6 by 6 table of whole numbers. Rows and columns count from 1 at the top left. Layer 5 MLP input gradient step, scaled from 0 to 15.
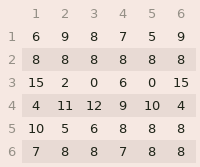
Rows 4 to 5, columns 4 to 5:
9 10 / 8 8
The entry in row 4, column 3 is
12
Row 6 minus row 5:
-3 3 2 -1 0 0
